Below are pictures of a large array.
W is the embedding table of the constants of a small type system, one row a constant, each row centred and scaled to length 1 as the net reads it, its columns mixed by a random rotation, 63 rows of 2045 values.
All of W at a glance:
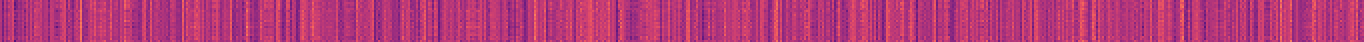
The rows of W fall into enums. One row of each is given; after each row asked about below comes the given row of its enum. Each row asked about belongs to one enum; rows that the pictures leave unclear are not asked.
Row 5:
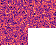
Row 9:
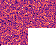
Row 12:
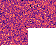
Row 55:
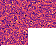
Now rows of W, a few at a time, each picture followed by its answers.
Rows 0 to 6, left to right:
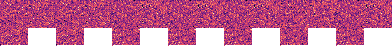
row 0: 9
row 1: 9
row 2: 12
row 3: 12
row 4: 12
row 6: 12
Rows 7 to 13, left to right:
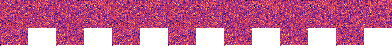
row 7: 9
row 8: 12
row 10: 9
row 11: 12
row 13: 5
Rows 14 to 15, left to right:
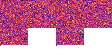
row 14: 12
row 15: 55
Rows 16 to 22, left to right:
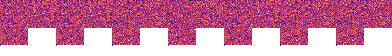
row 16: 5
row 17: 5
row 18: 9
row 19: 12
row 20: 5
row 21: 9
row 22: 9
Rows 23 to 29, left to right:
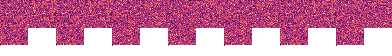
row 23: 5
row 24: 5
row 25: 9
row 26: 12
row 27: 9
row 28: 5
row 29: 55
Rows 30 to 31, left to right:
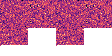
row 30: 12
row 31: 12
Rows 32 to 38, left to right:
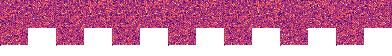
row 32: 9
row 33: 5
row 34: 5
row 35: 9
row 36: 5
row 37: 12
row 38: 9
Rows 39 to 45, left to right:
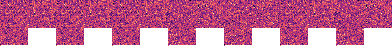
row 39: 5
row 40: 5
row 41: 5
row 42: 12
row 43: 9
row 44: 5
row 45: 12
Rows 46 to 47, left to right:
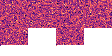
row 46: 55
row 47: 5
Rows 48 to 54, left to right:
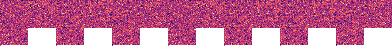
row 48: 12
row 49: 5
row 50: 9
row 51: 12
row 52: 5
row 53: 5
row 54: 9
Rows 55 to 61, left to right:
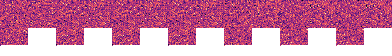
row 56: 9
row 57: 9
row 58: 9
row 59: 5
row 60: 12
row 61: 12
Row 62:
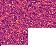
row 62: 55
